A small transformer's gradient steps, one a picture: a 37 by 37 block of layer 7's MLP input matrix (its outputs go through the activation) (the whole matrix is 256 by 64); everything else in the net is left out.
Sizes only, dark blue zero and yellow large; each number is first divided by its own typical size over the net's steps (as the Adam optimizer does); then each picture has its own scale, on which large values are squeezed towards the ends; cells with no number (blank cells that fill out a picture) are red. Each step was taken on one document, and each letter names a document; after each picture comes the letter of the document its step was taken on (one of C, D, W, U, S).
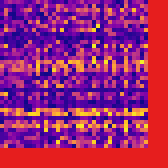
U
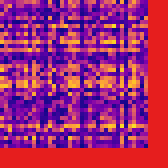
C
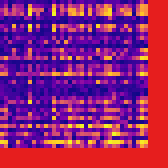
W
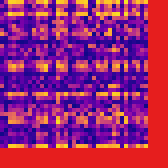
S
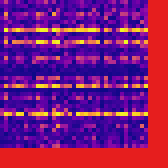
U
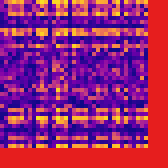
S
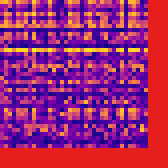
C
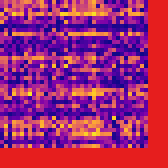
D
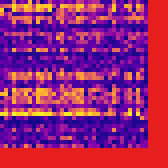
D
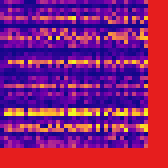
U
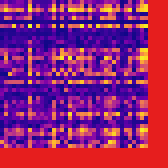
W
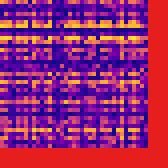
C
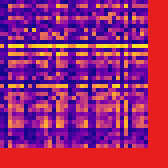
S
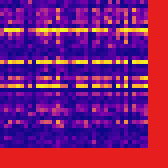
U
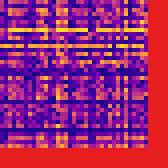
S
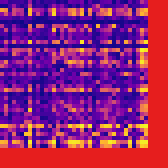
W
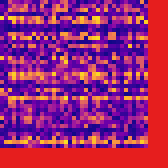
D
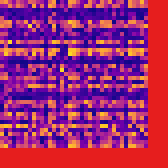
C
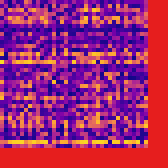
D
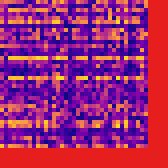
S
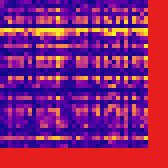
U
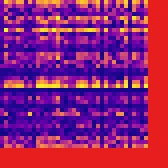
U
